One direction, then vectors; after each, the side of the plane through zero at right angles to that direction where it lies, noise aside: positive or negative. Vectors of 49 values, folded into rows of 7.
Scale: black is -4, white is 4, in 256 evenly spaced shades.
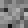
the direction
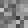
negative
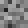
positive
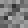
negative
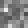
negative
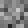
positive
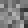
positive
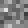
negative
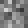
negative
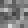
negative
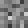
positive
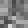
negative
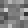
negative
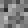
positive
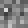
negative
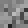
positive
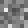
negative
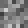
negative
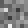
negative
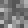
negative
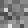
negative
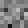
positive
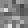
negative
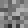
positive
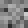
positive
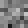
positive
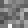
negative
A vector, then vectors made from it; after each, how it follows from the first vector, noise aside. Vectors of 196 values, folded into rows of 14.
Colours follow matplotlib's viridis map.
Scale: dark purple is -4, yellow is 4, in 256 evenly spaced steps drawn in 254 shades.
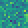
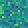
reversed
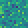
reversed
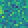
reversed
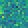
reversed
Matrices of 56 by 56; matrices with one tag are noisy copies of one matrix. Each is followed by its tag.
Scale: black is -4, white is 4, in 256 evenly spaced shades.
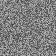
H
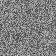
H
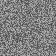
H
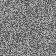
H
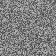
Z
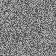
H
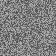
H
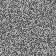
Z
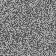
H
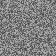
Z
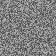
Z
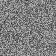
H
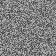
Z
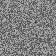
Z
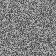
Z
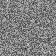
Z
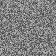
Z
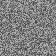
Z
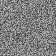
H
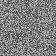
H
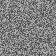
Z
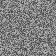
Z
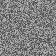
Z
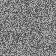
H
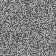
H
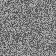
H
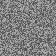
Z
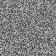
Z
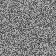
Z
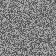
Z
